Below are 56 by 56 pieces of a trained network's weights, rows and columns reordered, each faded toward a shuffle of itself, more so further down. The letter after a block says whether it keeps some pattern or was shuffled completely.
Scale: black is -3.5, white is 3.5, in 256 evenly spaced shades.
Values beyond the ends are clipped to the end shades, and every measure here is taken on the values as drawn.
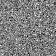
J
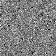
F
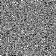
F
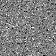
J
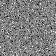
J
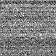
F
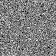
J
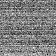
F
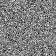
J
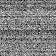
F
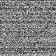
F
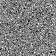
J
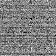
F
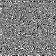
F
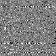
F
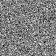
J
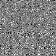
F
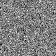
J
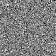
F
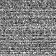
F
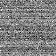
F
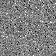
J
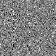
F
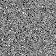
J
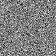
F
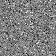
J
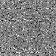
F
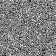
J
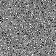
J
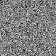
F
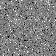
J
